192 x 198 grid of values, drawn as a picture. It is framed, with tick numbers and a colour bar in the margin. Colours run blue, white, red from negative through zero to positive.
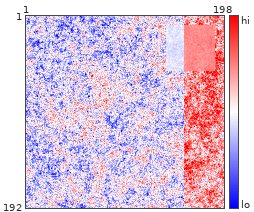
Overall the values sit about 50% of the way up the scale. No regular stripes run through it. A vertical seam about 80% of the way across splits the table, and the right part is higher. An odd patch, calmer than its surroundings, sits in the top right. The top right is the calmest part.
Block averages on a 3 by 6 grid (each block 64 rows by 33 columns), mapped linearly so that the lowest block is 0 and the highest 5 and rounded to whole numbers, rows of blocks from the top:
0 0 0 1 2 5 | 0 1 1 1 1 5 | 0 0 1 1 2 4
